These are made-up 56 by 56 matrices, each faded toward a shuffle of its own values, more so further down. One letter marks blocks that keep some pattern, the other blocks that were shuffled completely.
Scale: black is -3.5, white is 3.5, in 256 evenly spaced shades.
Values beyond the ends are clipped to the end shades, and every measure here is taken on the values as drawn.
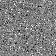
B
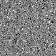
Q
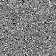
Q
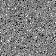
Q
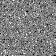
Q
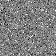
B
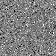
B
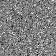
B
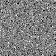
Q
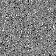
Q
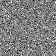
B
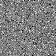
Q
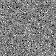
B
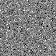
B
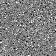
B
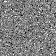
Q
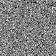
Q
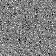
B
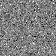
Q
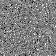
Q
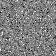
B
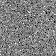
B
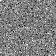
B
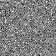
Q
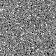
B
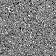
Q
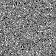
Q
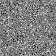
Q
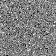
Q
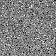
B
